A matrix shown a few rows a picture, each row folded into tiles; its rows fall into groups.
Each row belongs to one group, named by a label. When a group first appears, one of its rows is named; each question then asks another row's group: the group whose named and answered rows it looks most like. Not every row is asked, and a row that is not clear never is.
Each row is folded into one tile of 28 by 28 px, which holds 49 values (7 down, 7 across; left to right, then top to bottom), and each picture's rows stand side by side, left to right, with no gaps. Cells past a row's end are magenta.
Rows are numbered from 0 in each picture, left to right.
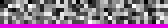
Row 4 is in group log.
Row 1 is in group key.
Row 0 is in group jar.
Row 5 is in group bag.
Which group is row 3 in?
key
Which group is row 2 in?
log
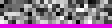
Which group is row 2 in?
log
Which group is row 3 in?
key
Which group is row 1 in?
jar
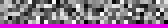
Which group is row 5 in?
jar
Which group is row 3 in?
jar
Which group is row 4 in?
log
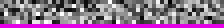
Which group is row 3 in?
bag
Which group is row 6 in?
jar
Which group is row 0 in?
jar
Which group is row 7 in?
log
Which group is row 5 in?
jar
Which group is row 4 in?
key
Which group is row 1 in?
key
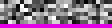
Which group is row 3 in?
key
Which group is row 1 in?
bag
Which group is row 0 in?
log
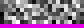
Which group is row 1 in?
key
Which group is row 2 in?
log
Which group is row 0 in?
jar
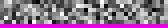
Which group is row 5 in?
bag
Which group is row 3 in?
key
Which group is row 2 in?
bag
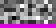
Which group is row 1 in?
jar
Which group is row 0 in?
bag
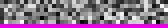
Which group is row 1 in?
log
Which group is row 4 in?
bag
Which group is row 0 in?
key
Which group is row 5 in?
log
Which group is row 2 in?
jar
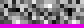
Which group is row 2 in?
jar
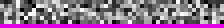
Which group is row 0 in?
key
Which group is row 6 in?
log
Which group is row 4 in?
jar
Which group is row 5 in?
bag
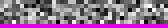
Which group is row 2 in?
key
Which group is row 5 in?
log
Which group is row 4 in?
key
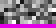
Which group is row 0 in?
log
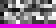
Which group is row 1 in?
bag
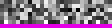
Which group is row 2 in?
bag
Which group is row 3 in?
log
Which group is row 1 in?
jar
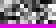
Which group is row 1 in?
bag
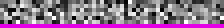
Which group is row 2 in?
bag
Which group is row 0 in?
bag
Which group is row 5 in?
key
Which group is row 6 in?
key
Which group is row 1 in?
key
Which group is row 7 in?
key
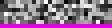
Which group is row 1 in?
log
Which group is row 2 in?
bag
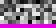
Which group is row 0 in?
bag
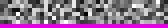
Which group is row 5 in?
key
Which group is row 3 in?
jar
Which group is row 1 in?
key
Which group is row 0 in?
jar
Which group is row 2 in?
key
